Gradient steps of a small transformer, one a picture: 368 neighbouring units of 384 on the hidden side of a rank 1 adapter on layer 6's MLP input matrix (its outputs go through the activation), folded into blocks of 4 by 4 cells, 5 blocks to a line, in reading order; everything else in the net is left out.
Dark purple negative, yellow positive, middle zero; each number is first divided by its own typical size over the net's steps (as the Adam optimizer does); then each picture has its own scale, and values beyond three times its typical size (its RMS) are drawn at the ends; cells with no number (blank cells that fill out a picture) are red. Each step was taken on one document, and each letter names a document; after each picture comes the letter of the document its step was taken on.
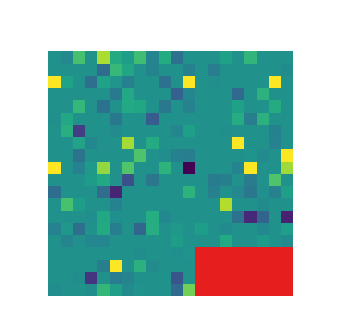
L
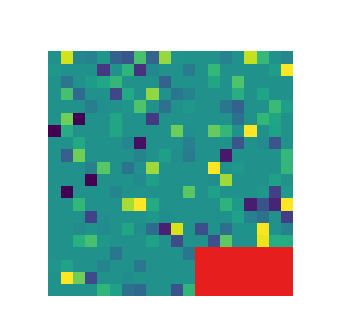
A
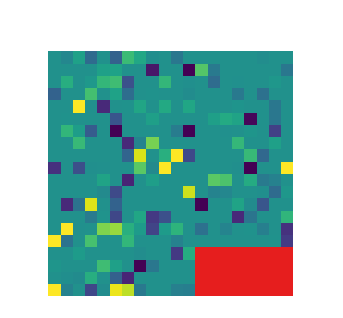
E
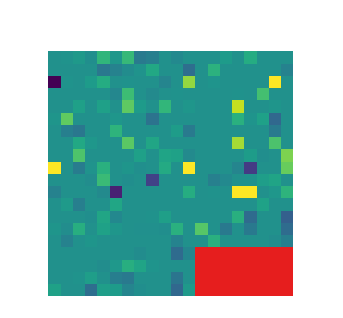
L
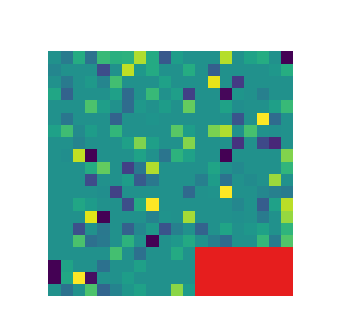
A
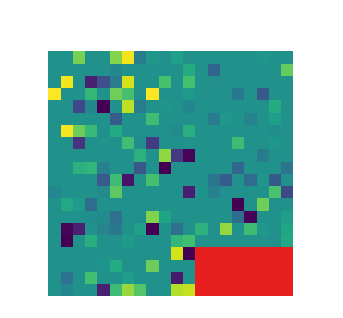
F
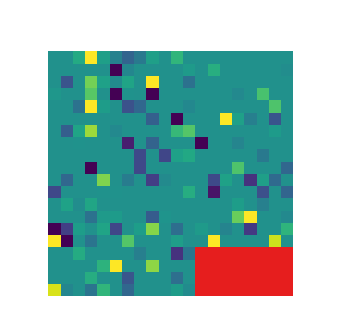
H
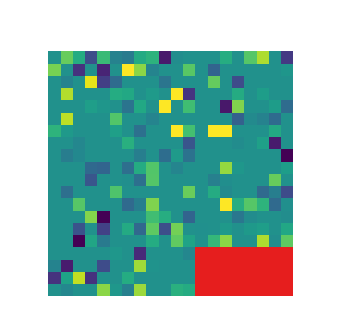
A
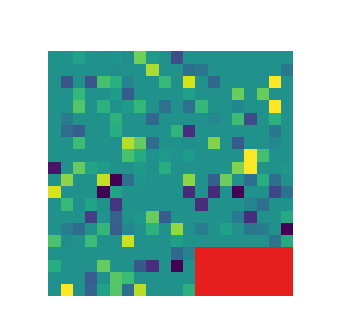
E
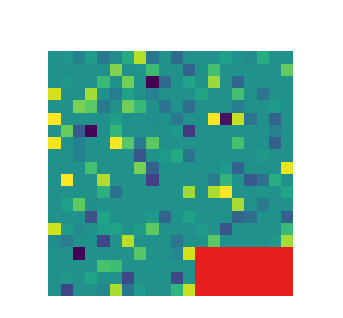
H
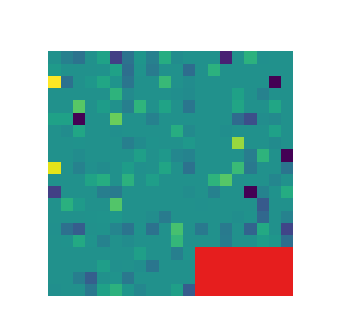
L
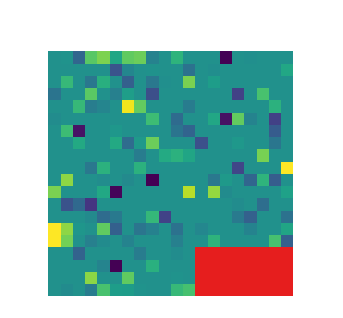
H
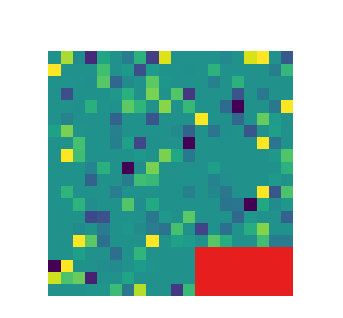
A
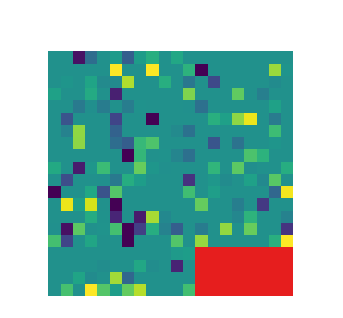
E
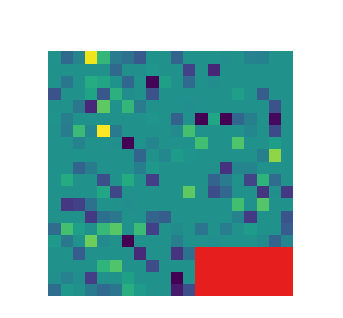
H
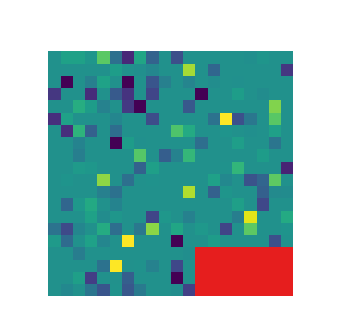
H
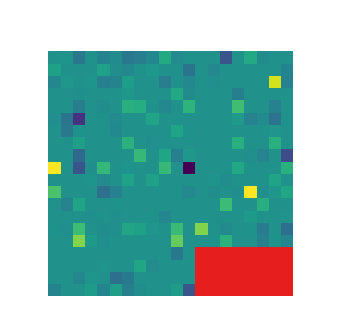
L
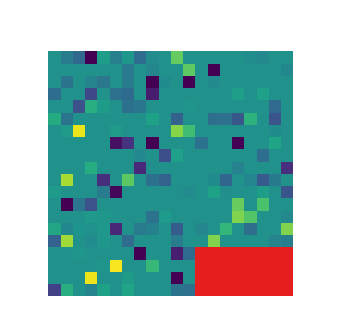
H
